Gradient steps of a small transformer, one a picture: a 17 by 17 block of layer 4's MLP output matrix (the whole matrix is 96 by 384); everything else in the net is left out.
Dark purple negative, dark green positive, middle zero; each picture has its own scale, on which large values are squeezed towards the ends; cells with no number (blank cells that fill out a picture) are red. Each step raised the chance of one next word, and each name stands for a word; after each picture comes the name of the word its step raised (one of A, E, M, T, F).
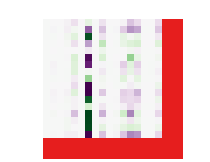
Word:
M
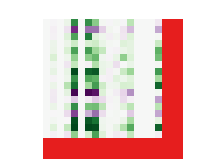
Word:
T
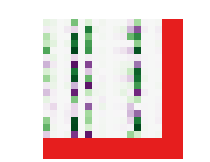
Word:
T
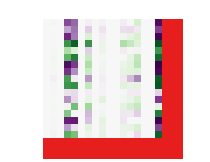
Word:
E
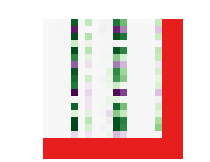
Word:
T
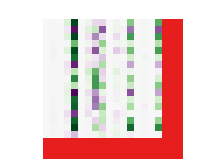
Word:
T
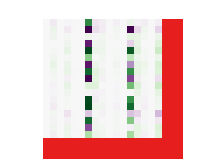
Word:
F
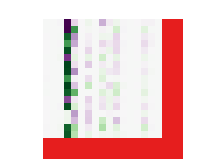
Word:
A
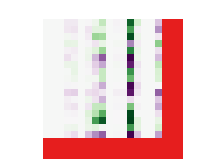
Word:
M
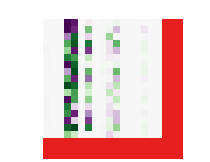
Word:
E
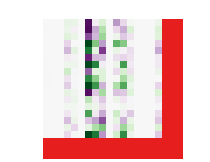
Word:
A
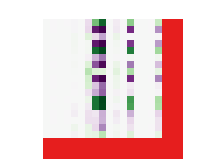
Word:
F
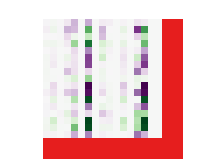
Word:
M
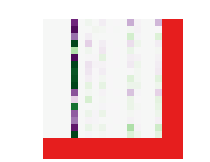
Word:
A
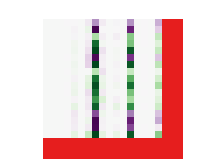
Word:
A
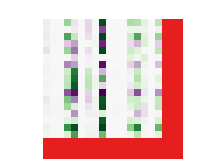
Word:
T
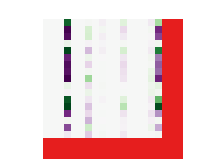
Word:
F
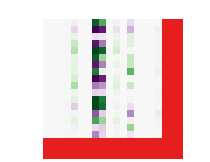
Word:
F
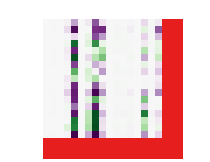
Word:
M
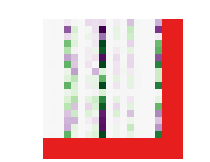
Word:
A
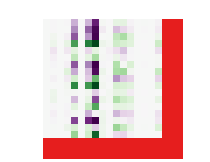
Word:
E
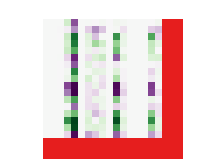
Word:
M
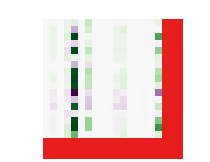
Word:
T
